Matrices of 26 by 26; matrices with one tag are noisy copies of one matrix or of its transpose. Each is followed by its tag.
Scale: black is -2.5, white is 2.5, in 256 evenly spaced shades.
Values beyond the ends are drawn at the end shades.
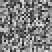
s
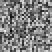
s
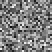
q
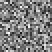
q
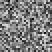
q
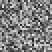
q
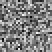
s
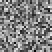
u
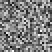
q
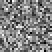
u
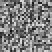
s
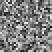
u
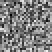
s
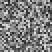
q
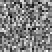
s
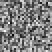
s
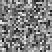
s
